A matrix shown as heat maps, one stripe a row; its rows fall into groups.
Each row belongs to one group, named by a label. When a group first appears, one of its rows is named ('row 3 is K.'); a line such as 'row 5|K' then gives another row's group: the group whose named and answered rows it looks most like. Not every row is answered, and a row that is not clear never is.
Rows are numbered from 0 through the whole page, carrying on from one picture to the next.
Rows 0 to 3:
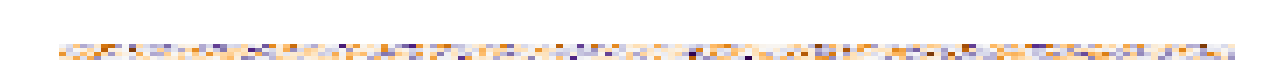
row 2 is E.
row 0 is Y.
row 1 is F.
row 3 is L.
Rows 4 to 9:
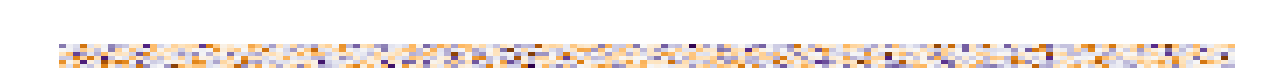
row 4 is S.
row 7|S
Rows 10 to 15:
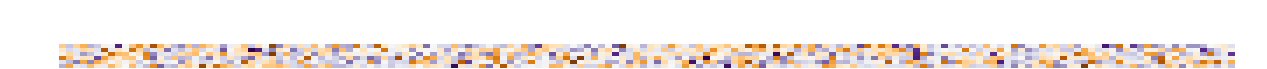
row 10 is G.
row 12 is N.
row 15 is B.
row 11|F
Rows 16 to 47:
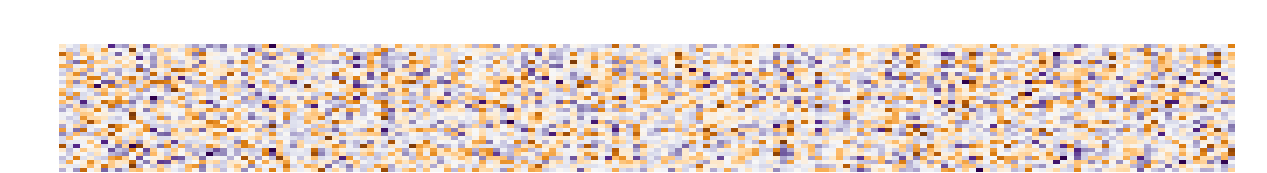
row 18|G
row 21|G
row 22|S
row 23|L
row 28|F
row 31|Y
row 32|E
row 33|F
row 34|F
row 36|N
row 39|B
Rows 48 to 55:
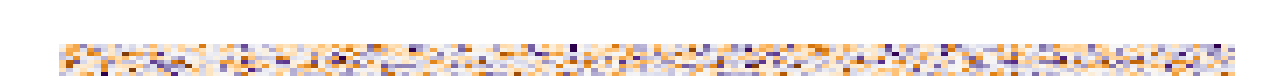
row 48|L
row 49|L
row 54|F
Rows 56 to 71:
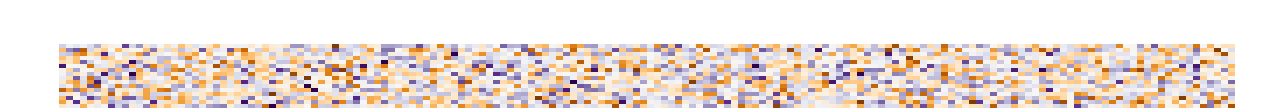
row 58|S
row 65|L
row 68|N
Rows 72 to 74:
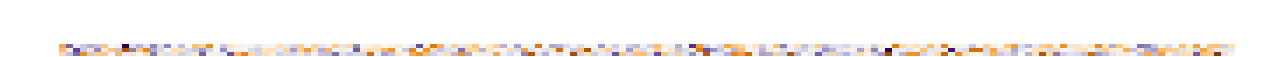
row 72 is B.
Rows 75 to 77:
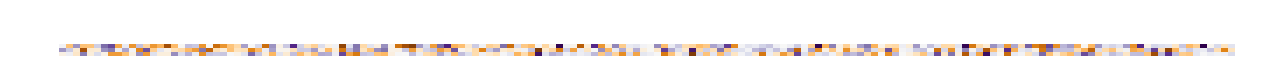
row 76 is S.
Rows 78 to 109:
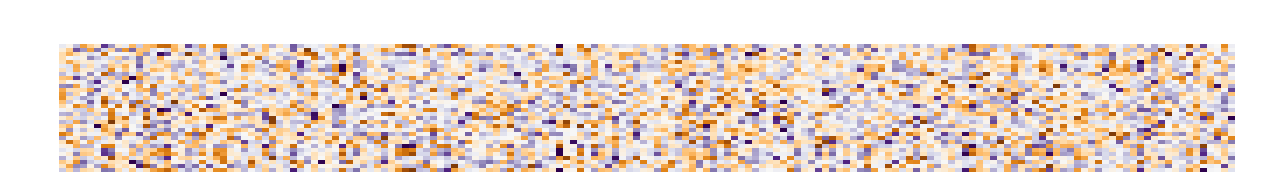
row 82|G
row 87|B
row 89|L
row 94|B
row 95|Y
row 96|N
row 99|B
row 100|G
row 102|L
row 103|Y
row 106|N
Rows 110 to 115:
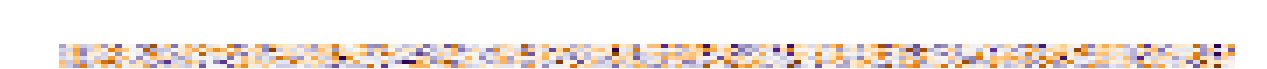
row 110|L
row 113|G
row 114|Y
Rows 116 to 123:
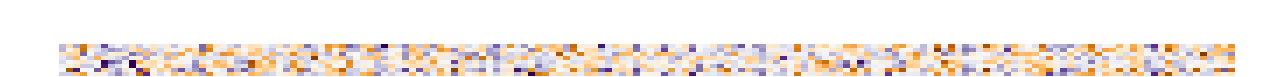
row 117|S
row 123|S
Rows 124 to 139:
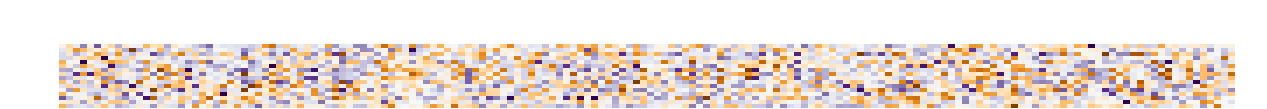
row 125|E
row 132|Y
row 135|G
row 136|B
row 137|E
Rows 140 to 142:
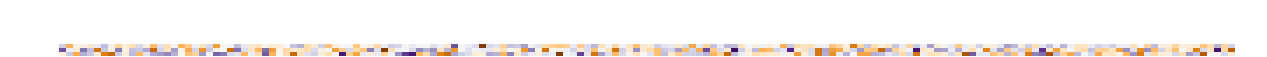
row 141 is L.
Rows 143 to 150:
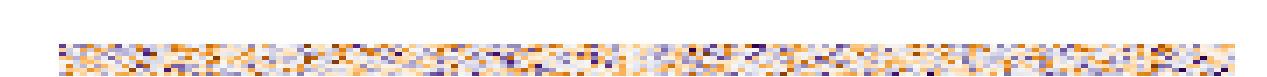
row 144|S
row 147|E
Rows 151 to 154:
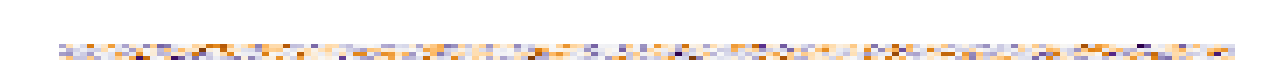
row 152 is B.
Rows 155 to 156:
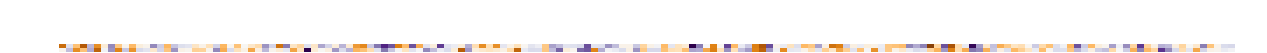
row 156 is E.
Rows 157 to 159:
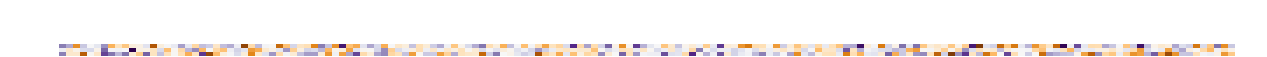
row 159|S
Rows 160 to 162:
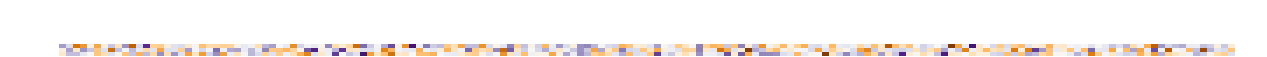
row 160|E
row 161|Y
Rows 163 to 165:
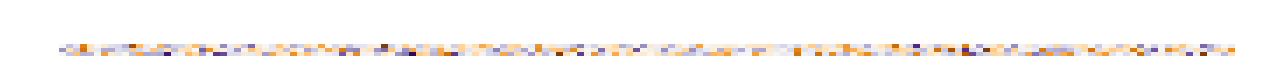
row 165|Y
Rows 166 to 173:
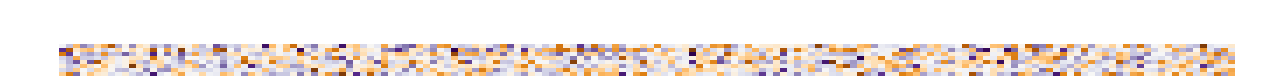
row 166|Y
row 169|G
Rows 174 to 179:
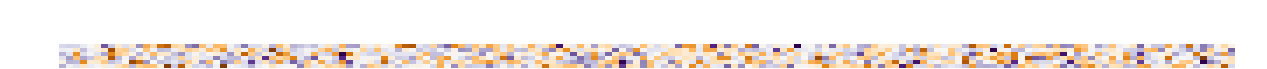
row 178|F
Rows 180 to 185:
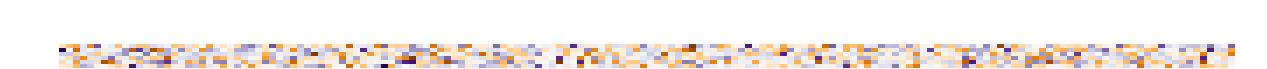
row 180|L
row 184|Y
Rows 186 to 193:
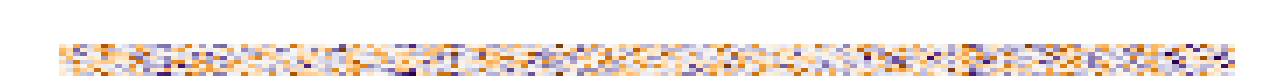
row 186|Y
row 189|B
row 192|E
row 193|Y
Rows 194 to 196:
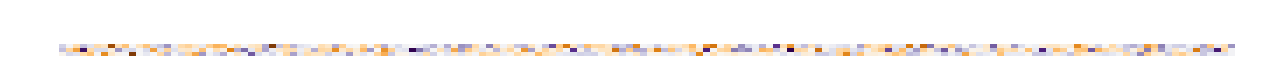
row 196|F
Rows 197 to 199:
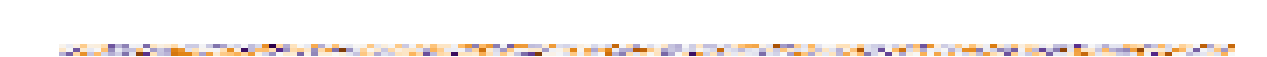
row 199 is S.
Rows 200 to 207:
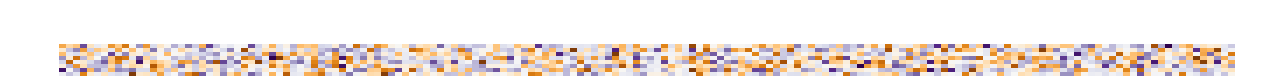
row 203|G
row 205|G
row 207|F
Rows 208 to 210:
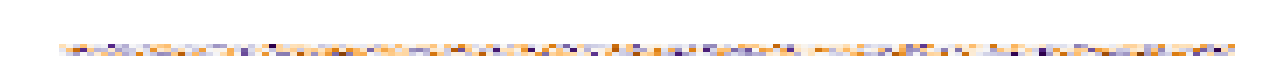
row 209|L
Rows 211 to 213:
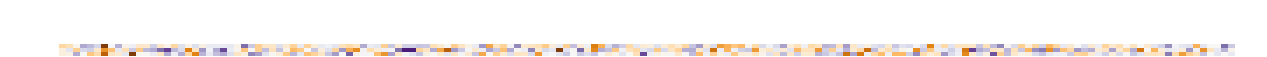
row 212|Y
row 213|F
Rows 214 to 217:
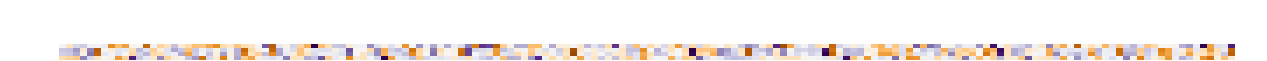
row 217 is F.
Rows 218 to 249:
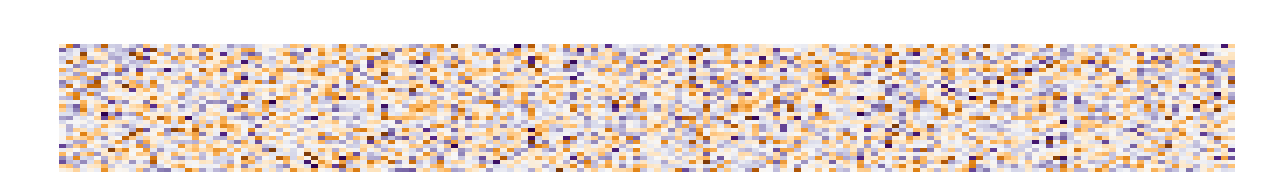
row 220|F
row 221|S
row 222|L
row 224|B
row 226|L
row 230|L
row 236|Y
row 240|F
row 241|S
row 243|S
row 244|N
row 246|G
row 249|Y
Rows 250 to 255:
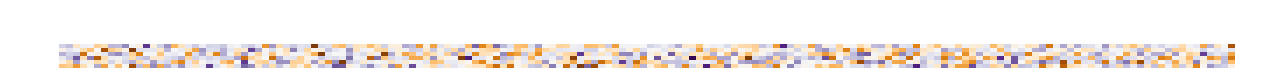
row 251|F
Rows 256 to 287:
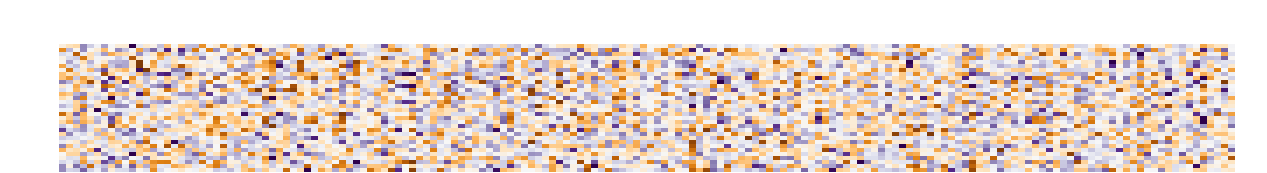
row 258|G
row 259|F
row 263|Y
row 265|S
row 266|Y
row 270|Y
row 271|S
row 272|L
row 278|B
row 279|Y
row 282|L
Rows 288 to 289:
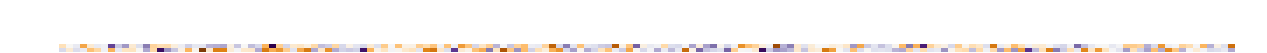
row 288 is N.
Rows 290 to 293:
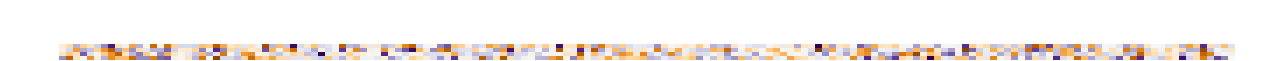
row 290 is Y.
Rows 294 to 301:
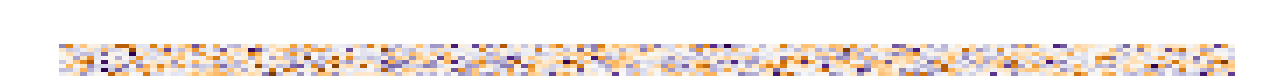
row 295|F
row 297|E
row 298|S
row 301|N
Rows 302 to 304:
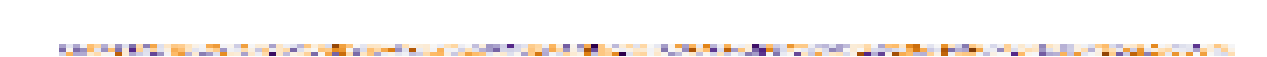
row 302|E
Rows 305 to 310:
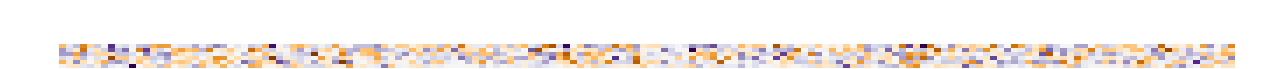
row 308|N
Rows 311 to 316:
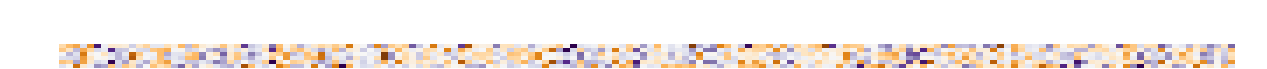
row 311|L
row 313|F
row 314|F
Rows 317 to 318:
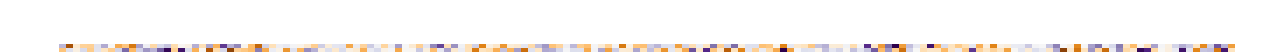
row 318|B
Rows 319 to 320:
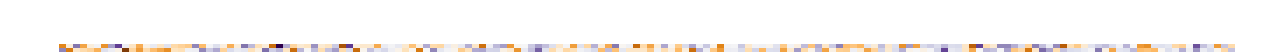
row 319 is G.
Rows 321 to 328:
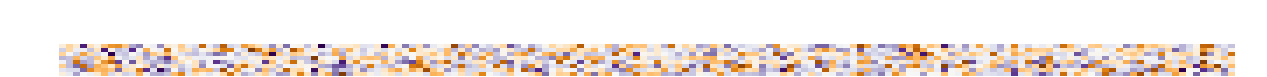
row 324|N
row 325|Y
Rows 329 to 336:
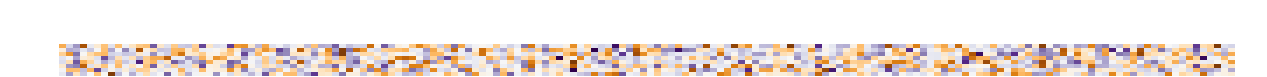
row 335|L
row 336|Y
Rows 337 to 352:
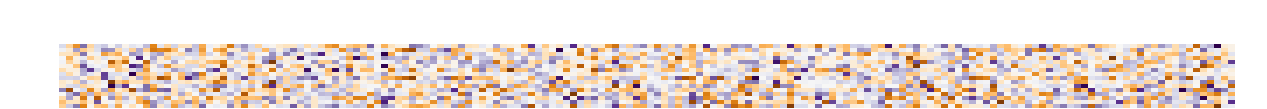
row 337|L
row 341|N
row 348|B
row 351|L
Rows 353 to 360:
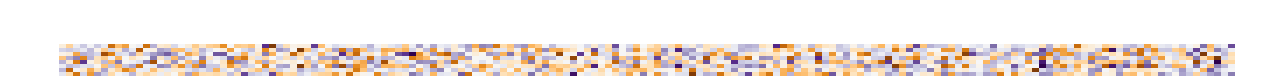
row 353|N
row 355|Y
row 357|L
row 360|L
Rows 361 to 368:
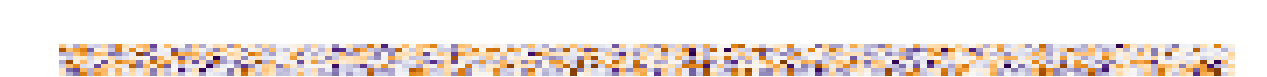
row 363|S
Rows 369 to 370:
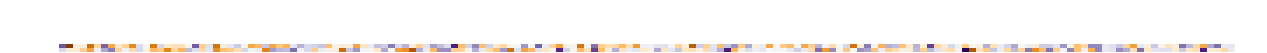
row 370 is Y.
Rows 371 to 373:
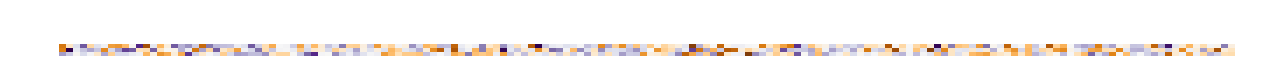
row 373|Y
